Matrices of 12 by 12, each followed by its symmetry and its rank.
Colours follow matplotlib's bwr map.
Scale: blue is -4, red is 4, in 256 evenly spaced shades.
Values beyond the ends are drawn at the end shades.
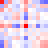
symmetric, rank two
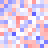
symmetric, full rank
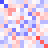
symmetric, full rank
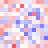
neither, full rank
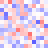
neither, full rank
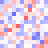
symmetric, full rank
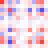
symmetric, rank two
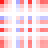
symmetric, rank one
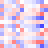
neither, rank two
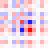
symmetric, rank two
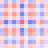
symmetric, rank one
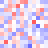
neither, full rank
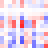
neither, rank two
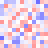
symmetric, full rank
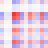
symmetric, rank one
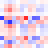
neither, rank two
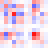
symmetric, rank two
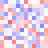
neither, full rank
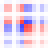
symmetric, rank one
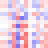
neither, rank two
